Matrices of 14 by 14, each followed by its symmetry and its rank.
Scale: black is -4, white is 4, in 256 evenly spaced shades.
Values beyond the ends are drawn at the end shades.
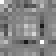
symmetric, rank three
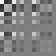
symmetric, rank one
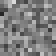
antisymmetric, full rank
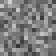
neither, full rank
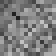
symmetric, full rank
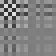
symmetric, rank one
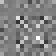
symmetric, rank three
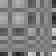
symmetric, rank one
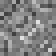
symmetric, full rank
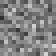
neither, full rank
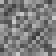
symmetric, full rank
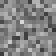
neither, full rank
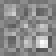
symmetric, rank three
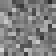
antisymmetric, full rank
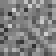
antisymmetric, full rank
